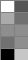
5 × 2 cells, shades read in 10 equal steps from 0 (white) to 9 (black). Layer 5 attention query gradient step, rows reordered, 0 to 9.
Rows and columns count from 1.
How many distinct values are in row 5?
2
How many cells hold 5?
2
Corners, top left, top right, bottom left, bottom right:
0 6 9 2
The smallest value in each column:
0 2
